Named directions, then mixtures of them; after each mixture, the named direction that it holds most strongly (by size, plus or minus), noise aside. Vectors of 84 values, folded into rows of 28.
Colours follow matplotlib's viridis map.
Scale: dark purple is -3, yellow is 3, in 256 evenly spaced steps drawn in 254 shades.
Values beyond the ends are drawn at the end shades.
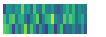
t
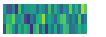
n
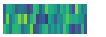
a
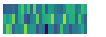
t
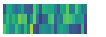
a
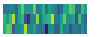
t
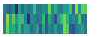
n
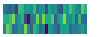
n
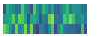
t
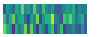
t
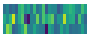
t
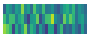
t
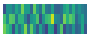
t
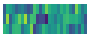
a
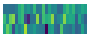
t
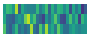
n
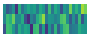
n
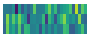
n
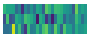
t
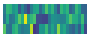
a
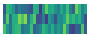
a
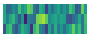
a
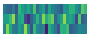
n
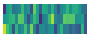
t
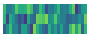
a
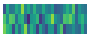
t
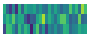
n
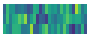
a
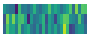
n
